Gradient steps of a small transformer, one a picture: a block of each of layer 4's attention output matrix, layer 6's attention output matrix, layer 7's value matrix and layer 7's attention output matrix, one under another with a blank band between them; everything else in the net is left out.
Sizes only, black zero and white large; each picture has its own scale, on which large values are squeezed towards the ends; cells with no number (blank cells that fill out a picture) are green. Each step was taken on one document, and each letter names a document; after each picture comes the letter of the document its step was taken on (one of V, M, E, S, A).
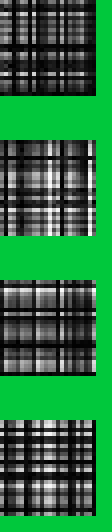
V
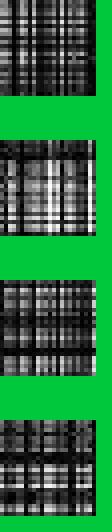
V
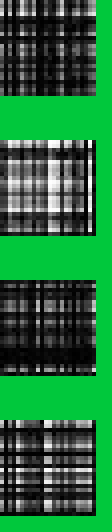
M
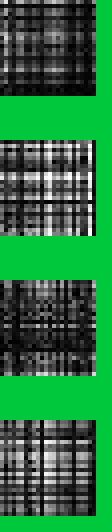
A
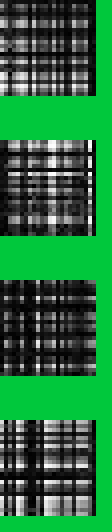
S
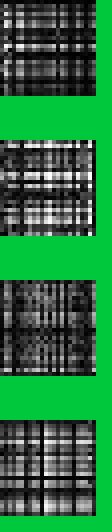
A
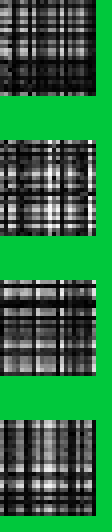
V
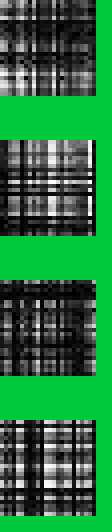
S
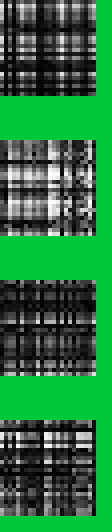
M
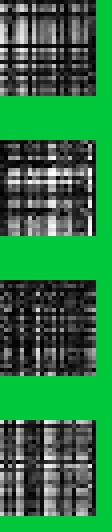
S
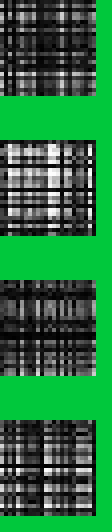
M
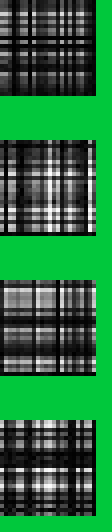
V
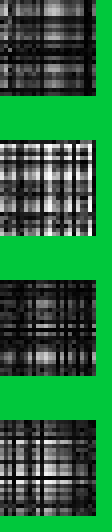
A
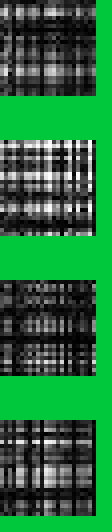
A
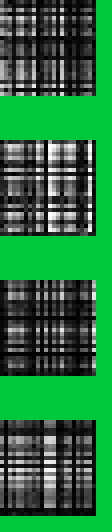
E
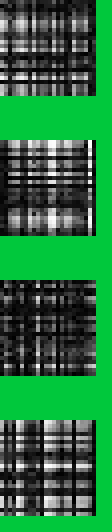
S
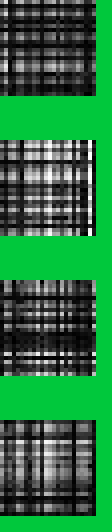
A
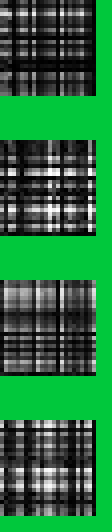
V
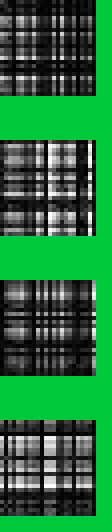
E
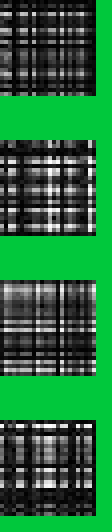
V
